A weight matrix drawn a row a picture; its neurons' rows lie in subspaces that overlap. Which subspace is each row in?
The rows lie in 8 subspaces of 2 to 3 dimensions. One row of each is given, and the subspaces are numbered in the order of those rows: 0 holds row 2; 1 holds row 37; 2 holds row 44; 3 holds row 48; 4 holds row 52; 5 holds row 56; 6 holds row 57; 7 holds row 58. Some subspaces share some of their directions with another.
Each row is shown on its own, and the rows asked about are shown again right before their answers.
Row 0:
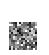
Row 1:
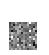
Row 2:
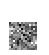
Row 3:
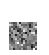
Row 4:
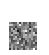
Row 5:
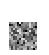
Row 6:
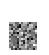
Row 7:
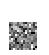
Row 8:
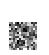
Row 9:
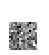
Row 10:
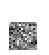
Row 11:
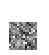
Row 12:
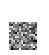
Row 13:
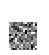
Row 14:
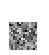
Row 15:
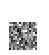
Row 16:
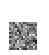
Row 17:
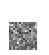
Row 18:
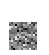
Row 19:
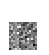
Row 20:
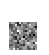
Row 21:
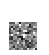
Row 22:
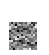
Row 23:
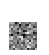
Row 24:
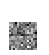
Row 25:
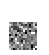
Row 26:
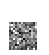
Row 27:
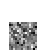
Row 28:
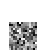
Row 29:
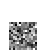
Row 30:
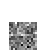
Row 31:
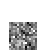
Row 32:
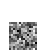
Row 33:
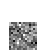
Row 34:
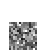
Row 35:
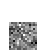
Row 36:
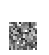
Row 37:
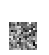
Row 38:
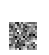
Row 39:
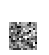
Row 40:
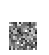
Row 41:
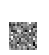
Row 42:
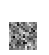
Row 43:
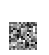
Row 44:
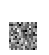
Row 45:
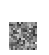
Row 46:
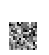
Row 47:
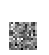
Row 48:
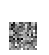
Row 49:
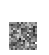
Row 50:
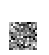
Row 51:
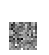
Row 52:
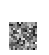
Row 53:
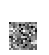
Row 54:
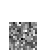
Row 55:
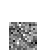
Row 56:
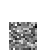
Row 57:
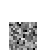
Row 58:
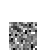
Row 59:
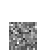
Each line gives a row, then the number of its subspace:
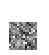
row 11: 2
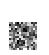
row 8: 5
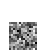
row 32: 4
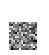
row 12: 5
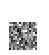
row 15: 2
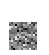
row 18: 5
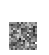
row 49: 4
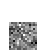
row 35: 0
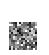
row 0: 6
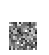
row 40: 6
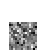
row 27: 7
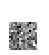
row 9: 1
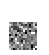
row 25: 7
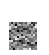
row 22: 5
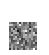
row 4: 2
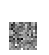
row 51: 3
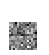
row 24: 6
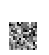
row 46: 1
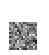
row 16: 5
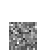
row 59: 3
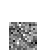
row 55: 0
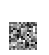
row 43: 4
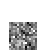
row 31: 2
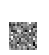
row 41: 1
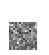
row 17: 3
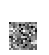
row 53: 0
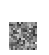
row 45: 4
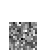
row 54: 3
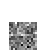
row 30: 6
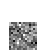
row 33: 0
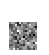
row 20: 5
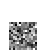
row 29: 5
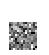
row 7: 7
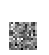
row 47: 3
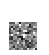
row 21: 6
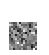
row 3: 7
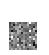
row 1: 1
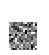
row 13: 7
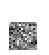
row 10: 0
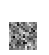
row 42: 2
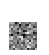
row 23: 6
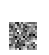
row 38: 5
